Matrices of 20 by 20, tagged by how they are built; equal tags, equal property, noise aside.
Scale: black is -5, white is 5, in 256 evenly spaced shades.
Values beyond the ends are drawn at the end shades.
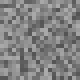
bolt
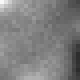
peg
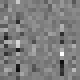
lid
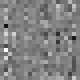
lid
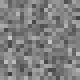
bolt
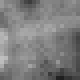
peg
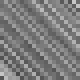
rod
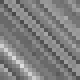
rod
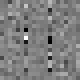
lid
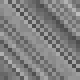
rod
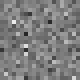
bolt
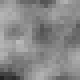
peg
